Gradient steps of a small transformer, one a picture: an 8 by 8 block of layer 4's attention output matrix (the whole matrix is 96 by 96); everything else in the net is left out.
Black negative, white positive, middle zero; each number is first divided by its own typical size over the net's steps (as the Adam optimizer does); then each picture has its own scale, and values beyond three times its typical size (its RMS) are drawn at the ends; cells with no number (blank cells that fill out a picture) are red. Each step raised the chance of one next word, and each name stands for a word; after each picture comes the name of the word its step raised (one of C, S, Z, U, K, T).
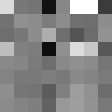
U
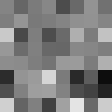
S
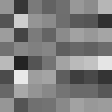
S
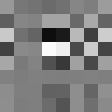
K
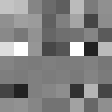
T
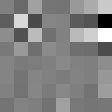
K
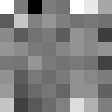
U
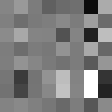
S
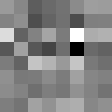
K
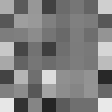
S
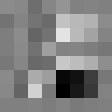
S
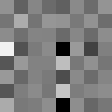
T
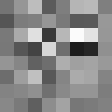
K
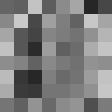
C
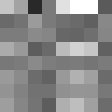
U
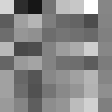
U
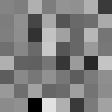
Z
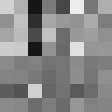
T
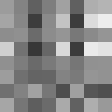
T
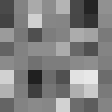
C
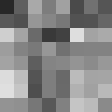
C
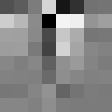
C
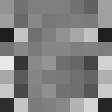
Z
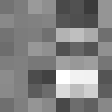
C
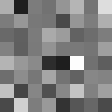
Z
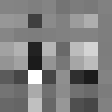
S
